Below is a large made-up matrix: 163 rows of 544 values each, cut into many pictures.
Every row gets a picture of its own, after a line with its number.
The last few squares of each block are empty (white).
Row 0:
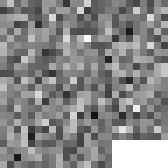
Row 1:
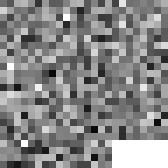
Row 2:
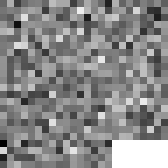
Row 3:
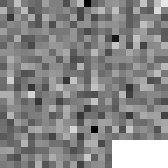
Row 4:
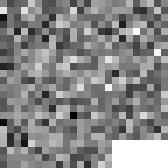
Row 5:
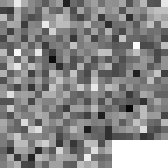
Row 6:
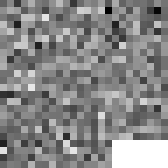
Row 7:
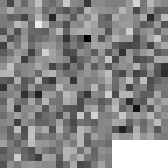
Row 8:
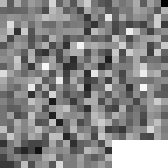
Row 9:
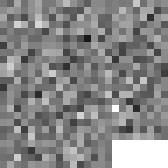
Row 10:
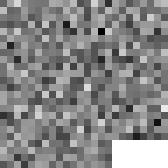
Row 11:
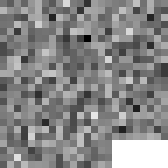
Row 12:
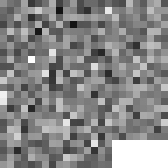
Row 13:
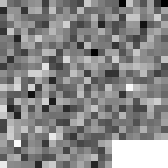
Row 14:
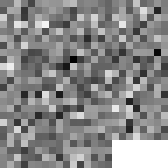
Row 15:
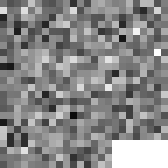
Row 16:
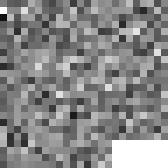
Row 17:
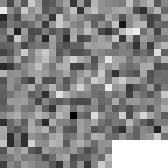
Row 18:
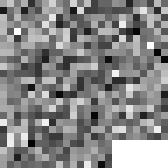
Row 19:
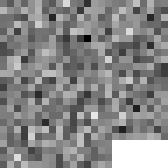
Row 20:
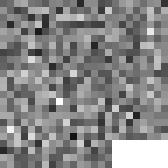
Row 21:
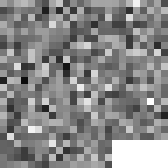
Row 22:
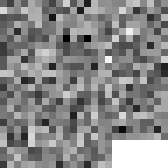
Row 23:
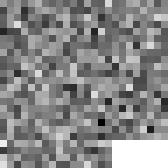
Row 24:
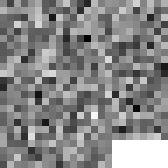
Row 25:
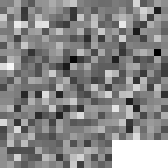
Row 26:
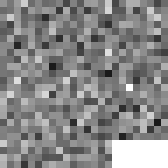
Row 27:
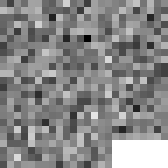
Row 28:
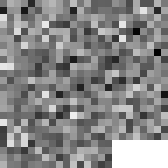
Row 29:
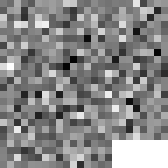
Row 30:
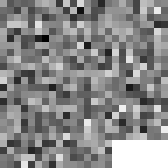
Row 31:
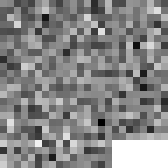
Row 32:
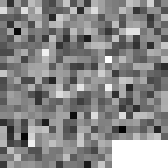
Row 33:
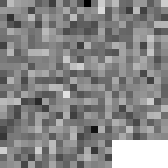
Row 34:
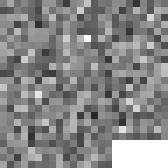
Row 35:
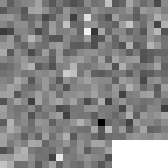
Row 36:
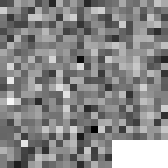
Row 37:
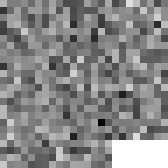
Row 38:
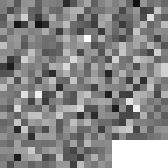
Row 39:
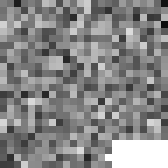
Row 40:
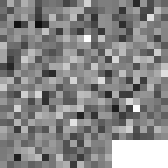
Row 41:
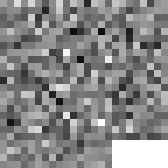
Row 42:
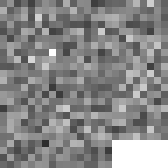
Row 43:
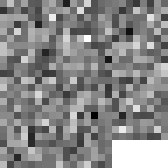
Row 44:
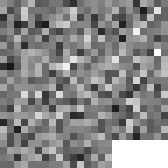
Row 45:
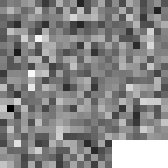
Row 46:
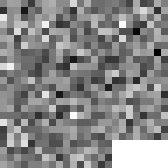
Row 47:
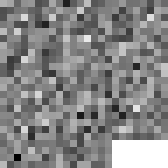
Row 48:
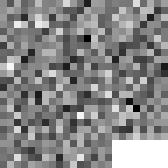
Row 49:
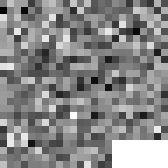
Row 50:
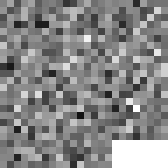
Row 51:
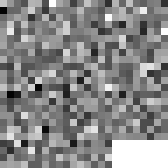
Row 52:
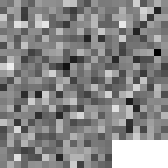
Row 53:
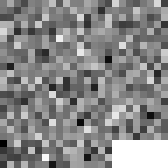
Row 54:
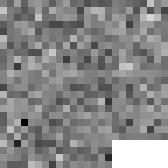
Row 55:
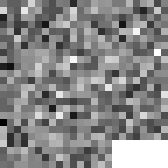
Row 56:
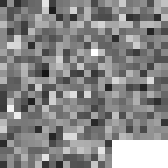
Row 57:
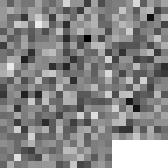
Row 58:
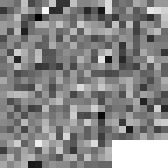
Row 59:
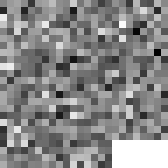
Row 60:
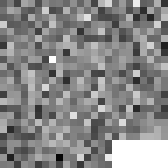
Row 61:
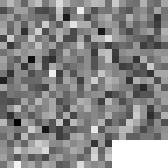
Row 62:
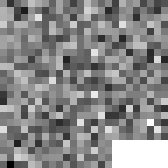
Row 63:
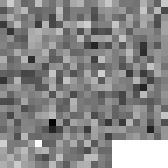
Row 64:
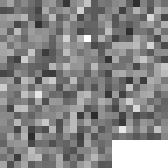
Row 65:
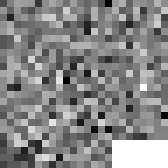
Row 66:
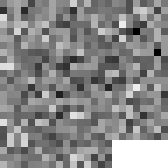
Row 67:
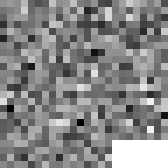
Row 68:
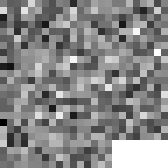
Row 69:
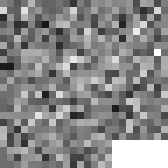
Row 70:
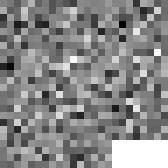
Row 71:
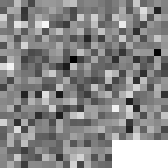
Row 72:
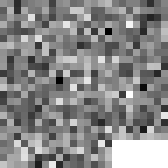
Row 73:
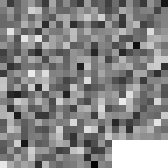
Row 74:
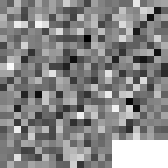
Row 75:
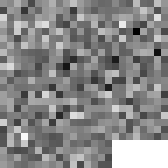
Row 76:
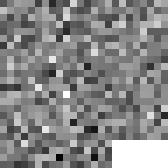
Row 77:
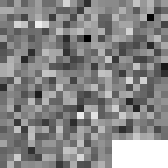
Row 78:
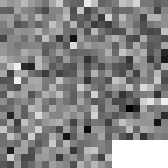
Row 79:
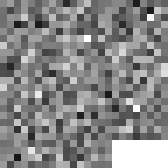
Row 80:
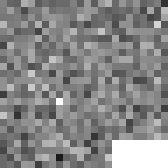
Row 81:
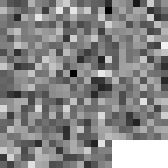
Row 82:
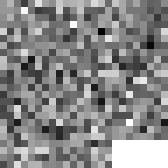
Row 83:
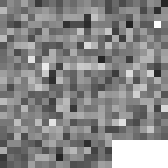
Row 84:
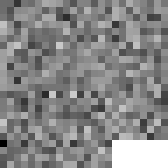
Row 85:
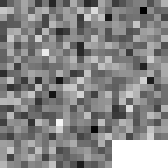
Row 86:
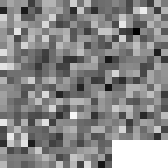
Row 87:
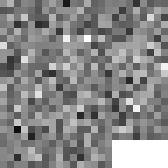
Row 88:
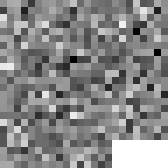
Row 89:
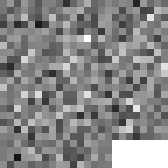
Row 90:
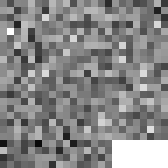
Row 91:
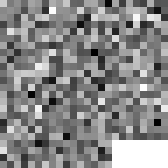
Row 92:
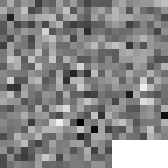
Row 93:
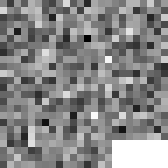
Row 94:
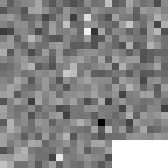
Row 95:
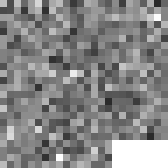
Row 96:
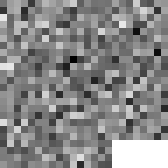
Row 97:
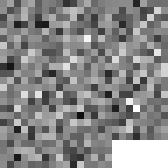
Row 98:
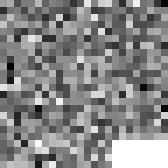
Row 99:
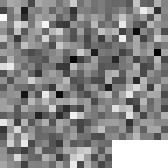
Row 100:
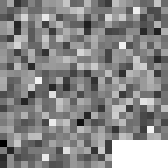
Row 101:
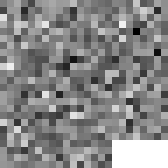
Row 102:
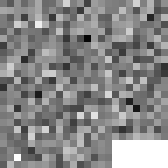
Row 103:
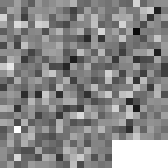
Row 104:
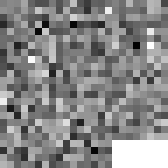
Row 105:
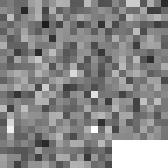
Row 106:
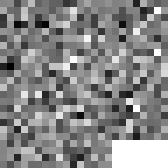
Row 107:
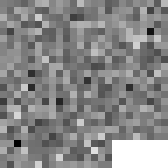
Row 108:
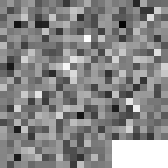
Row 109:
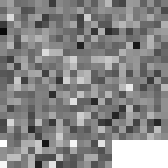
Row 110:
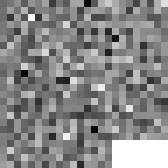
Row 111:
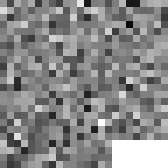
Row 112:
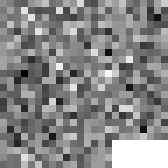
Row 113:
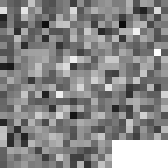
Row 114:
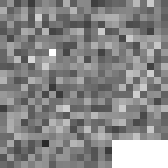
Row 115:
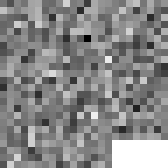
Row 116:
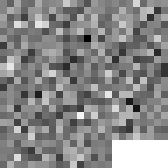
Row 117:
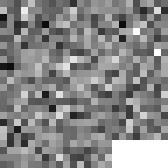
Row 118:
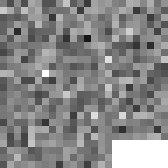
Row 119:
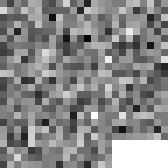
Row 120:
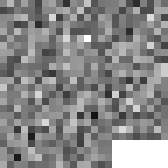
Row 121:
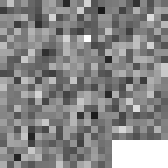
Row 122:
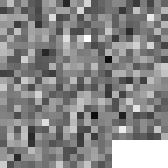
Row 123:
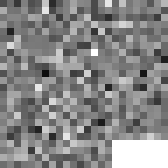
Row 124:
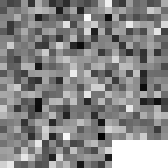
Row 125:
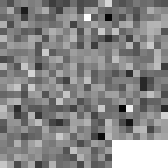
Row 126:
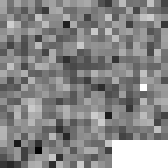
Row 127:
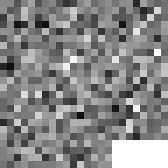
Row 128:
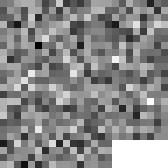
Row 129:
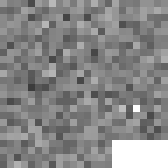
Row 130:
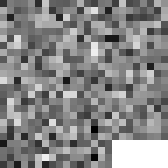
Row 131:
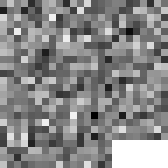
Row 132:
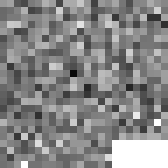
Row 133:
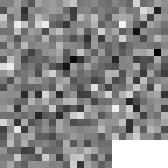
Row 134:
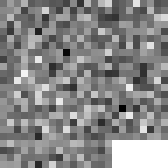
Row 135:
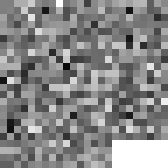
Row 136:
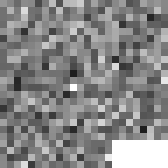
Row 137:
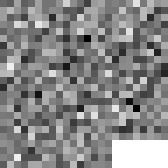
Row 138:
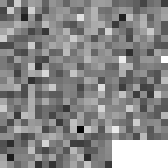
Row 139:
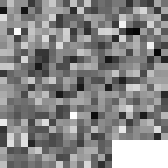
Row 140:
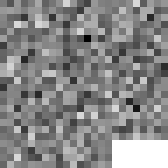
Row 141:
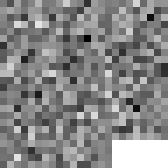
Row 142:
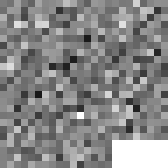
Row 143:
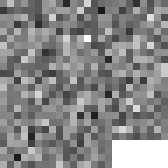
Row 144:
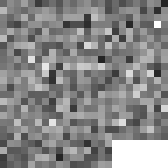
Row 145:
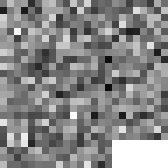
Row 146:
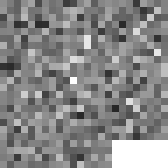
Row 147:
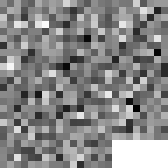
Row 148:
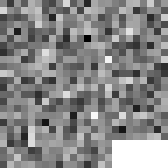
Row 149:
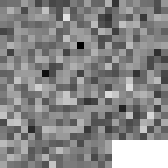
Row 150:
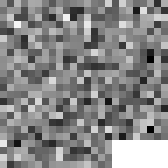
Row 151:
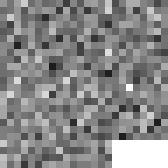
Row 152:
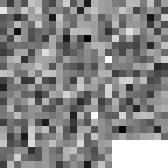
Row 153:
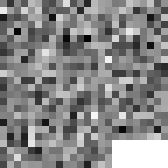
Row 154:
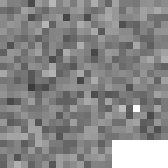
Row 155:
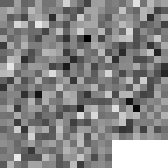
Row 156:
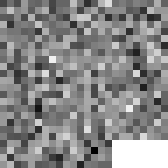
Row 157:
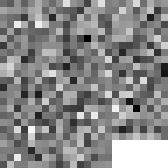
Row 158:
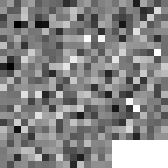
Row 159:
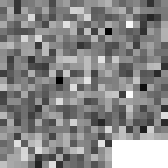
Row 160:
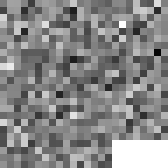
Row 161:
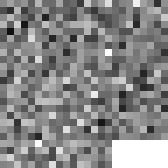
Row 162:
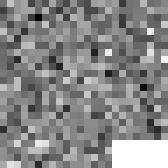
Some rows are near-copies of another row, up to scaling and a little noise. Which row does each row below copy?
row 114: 42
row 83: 144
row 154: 129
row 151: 26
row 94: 35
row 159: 72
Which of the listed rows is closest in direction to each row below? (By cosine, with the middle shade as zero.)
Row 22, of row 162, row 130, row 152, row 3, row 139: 152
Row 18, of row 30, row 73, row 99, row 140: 99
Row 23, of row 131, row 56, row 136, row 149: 149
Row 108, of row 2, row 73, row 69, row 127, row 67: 127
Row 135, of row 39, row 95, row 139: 95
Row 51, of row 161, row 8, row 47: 8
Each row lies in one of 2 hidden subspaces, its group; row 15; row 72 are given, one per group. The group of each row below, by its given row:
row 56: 72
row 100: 72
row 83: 72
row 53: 72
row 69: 15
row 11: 15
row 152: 15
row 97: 15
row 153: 15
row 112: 72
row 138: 72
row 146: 15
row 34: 15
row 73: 72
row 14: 15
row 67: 72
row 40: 15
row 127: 15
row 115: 15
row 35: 72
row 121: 15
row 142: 15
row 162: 72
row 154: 72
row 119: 15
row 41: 72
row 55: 15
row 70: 15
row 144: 72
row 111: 72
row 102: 15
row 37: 72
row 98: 72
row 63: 72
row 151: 72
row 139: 15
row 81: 72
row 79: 15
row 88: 15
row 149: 72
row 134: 72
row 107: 72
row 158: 15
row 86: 15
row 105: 72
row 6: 72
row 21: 72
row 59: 15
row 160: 15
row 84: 72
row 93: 15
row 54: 72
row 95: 72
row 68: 15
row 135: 72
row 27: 15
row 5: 72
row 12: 72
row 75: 15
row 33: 72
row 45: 72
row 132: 72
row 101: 15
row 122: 15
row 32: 15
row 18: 15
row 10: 72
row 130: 72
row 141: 15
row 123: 72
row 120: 15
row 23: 72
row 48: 15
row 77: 15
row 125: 72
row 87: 15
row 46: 15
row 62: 72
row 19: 15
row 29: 15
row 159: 72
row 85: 72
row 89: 15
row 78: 72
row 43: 15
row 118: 15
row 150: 72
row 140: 15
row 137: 15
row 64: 15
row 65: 72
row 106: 15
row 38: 15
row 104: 72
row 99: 15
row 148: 15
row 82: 72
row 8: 72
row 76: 72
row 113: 15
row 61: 72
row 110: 72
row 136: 72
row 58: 72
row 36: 72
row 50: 15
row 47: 15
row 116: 15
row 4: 15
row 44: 15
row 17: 15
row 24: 15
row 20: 72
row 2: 72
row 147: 15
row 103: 15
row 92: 72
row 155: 15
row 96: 15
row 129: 72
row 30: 72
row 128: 72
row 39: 72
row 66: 15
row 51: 72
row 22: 15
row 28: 15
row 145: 15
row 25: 15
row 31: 72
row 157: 15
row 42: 72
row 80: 72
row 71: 15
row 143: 15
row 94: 72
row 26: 72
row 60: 72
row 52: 15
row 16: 15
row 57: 15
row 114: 72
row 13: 72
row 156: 72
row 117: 15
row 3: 72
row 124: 72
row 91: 72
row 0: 15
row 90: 72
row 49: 15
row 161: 72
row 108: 15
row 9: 15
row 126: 72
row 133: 15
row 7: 15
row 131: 15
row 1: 72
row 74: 15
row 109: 72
